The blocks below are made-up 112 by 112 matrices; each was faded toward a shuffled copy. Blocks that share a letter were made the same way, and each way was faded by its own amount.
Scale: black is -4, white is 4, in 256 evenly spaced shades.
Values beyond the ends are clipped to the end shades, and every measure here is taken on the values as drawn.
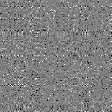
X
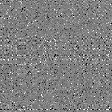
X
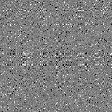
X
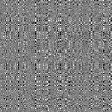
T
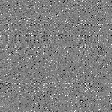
X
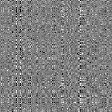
T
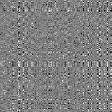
T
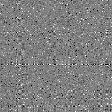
X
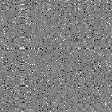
X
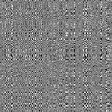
T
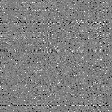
X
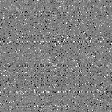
X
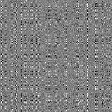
T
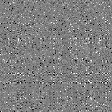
X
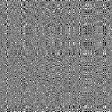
T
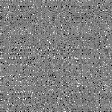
X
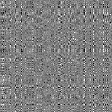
T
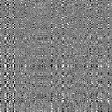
T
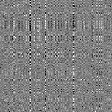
T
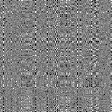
T
